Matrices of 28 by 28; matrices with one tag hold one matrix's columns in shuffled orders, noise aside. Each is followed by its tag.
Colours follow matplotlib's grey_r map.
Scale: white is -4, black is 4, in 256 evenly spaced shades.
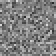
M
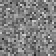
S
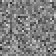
M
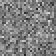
S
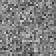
S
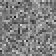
M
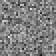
S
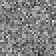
S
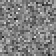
S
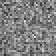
S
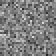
S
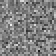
M
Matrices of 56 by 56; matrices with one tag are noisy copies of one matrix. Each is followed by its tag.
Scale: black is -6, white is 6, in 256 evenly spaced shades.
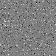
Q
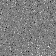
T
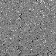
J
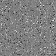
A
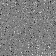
T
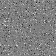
Q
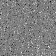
T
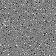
Q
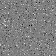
Q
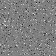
Q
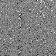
J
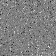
T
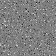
Q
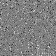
T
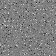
Q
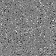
A
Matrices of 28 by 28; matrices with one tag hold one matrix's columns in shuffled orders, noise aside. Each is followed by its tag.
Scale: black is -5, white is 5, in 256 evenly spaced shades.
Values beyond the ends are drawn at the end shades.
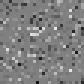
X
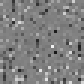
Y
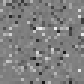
X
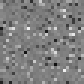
X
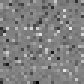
X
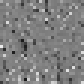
Y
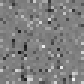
Y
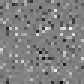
X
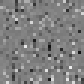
Y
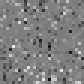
Y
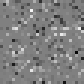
X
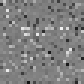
X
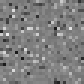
X
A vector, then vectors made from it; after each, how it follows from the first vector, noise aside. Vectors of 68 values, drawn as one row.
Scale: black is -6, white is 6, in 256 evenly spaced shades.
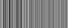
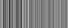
copied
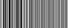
scaled up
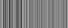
copied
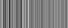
copied
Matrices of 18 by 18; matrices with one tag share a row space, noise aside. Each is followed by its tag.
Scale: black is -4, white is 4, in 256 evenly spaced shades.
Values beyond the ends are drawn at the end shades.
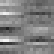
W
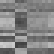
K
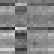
K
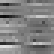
W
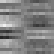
W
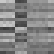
K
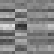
K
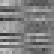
W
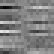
W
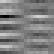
W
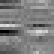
W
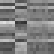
K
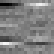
W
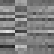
K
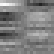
W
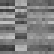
K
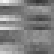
W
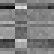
K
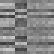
K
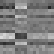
K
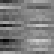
W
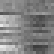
W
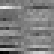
W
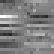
W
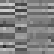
K
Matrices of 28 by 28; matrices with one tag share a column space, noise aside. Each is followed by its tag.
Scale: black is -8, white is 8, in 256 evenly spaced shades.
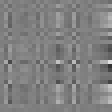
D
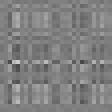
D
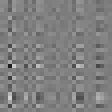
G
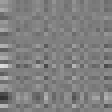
G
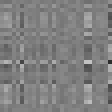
D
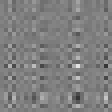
G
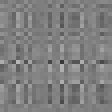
D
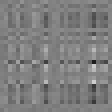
D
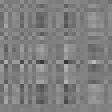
D
